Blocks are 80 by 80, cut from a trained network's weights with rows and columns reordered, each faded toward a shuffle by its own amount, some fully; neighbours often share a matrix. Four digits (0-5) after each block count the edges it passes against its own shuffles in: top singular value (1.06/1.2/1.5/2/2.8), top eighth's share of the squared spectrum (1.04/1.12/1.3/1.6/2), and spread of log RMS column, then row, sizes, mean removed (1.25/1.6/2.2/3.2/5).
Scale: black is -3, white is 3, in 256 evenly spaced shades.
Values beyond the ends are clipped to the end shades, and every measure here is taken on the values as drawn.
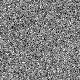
0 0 0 0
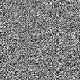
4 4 2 1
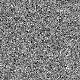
2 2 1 1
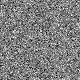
0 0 0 0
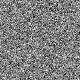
1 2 1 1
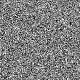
1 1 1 0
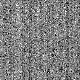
3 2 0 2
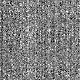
3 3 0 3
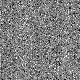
1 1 0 0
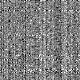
4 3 1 3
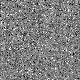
0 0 0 0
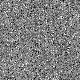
0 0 0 0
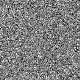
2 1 0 0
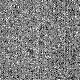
2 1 0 0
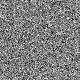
0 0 0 0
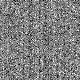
2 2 0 1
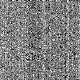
3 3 1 2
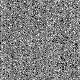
1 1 0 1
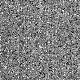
1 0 0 0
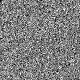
1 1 0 0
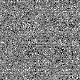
2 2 2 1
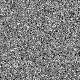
1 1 0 0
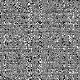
2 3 3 1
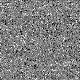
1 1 1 0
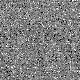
1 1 0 0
